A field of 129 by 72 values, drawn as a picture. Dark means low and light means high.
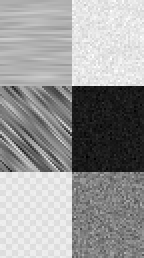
The table splits into 3 rows of 2 panels. Panel 1,1: high, streaked across, faint in contrast. Panel 1,2: very high, fine-grained, faint in contrast. Panel 2,1: middling, slanting down to the right, strong in contrast. Panel 2,2: very low, fine-grained, faint in contrast. Panel 3,1: very high, checkered, faint in contrast. Panel 3,2: middling, fine-grained.
